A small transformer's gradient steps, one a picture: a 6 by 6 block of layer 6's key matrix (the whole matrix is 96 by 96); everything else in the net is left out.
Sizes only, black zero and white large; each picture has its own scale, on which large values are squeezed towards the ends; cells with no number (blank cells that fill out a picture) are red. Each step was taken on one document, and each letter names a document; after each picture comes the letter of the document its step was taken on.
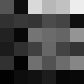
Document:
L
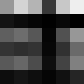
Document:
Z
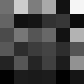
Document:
L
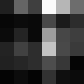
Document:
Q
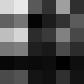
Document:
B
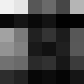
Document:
Q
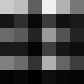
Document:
L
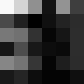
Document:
Z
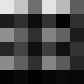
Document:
L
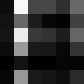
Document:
B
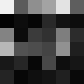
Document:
Q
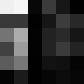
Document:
Z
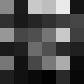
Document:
L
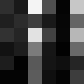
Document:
B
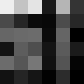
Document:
Z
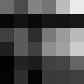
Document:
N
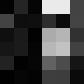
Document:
N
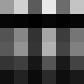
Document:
N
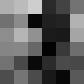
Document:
B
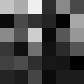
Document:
B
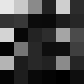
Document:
Z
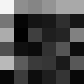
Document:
Z
